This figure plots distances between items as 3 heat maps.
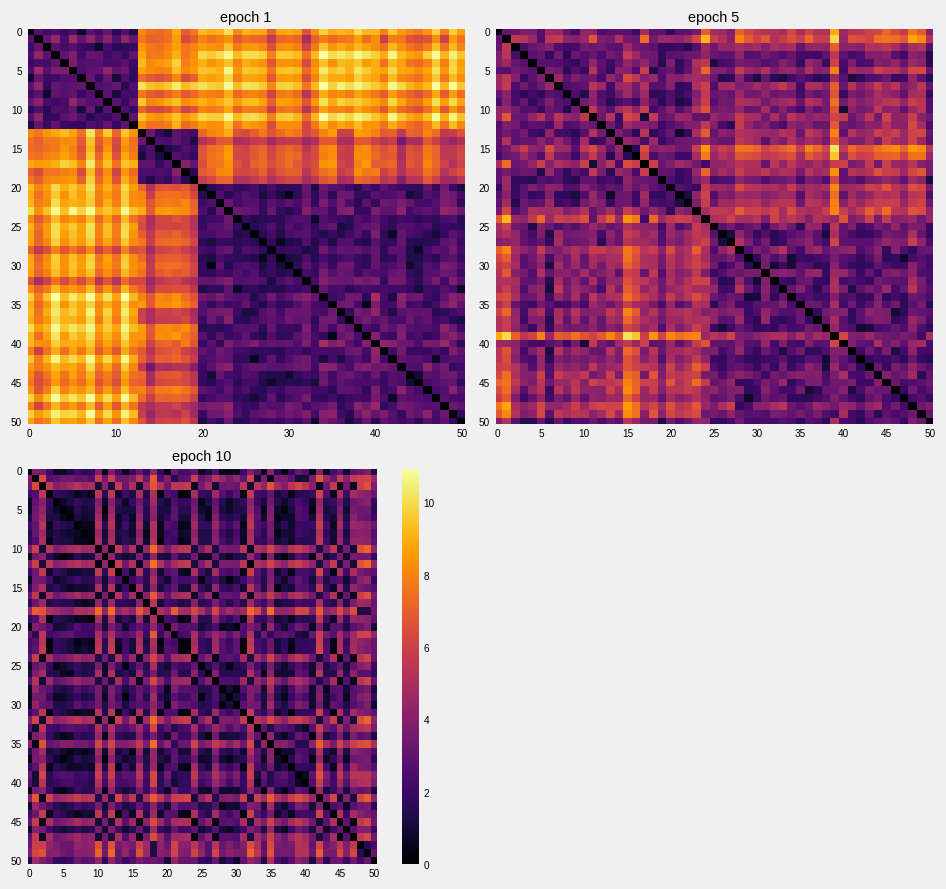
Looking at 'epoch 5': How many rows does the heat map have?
51
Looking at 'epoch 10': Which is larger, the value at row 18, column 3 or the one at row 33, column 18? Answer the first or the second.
the second
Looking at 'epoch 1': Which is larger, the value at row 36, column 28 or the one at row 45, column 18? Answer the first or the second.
the second
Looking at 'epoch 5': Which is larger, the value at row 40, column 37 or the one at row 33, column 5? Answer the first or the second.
the second
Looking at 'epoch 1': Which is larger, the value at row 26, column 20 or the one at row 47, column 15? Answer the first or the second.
the second
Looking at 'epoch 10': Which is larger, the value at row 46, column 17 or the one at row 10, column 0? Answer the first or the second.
the second
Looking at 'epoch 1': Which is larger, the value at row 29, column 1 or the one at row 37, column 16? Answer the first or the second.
the first
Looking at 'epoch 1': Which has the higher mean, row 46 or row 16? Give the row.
16
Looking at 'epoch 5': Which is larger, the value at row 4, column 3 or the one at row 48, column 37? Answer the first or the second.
the second
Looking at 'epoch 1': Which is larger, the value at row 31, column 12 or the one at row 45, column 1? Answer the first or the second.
the first
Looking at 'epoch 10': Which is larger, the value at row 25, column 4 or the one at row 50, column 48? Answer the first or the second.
the second
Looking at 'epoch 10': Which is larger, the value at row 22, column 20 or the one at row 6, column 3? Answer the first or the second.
the first
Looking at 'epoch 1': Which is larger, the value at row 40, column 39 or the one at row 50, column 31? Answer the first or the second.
the first
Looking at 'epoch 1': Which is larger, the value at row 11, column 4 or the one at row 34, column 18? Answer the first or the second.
the second
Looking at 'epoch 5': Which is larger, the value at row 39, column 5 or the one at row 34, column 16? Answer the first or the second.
the first
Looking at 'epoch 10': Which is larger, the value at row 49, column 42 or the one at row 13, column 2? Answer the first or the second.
the first
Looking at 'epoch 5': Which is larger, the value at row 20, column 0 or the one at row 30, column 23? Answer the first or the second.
the second
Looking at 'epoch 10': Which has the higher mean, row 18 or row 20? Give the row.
18
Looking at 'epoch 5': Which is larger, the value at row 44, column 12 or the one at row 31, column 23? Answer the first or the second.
the second
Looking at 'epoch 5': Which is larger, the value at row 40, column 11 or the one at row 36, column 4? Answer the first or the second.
the first
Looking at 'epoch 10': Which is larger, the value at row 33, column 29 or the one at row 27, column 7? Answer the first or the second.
the second
